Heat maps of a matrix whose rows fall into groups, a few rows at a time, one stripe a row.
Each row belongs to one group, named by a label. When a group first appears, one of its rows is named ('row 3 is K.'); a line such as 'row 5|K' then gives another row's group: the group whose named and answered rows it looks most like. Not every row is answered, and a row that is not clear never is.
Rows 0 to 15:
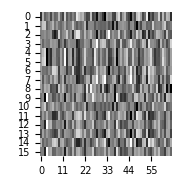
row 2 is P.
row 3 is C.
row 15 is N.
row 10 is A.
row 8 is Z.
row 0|P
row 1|A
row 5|A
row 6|C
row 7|C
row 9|N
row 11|P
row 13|P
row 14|C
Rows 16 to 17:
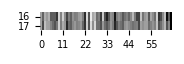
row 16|Z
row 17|Z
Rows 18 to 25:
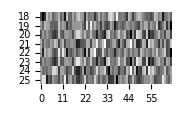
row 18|N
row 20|P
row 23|P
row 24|C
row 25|A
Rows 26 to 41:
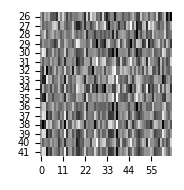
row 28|A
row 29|P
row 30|A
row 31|C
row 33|N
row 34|P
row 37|A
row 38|N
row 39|A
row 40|C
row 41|A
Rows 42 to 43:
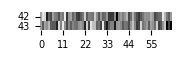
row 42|A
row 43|Z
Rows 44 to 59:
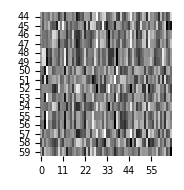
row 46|C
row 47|C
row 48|A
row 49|A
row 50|N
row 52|P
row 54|C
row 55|N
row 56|N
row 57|C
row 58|P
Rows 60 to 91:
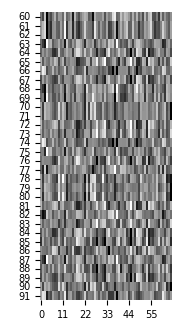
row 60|A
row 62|A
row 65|C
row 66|A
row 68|N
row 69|N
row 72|C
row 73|C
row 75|N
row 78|Z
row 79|Z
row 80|Z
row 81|C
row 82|N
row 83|C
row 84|P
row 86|C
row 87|N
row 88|P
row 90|Z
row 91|A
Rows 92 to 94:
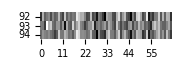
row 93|N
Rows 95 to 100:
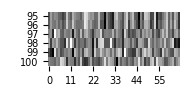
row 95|P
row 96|P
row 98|Z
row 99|N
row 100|C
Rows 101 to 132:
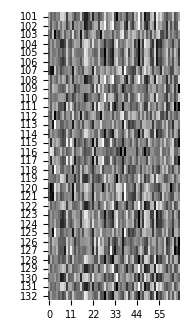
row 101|C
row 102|C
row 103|A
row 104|P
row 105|P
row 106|P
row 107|N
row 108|C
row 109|Z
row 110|C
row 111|Z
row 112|A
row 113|N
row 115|Z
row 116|A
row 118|N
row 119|C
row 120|N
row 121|N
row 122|C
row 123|P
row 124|P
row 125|N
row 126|Z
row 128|P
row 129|C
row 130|P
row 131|C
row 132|P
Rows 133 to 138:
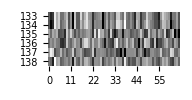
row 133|N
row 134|N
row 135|Z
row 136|P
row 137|A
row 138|N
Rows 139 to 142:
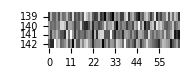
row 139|P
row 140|C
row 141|Z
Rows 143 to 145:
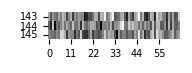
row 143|C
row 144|A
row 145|C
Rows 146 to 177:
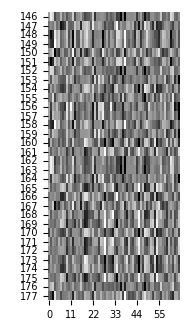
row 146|A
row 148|N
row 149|N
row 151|N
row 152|A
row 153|Z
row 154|P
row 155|A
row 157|Z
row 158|N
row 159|Z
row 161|C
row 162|A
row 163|A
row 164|Z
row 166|P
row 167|A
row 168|C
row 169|C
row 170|P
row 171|C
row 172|C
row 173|P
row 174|P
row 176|A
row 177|N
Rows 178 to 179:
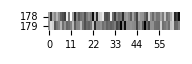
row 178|Z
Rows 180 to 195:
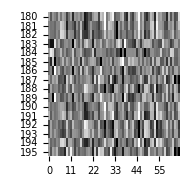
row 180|C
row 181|C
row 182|C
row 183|N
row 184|A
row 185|A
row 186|N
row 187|Z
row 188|P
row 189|N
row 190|C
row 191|C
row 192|P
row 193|P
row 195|Z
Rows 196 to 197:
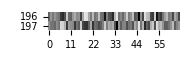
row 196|P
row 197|C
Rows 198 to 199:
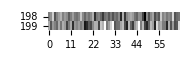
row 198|A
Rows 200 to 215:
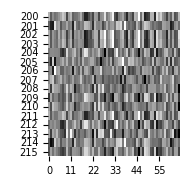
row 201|N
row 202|C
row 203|C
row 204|P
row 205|A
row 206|N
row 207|A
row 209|P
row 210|Z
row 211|C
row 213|Z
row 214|N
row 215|P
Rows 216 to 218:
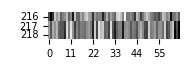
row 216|N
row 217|Z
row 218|Z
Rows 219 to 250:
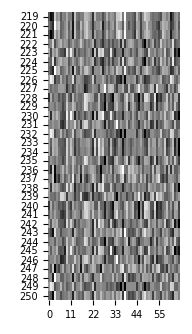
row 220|N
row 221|N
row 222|A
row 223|Z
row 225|N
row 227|C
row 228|P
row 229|P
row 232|A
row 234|Z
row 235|P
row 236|A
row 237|A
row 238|Z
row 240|P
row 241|P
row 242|Z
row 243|N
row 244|P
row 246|P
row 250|N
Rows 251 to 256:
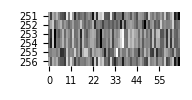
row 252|A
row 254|A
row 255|P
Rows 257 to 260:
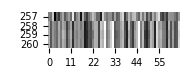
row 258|C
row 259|C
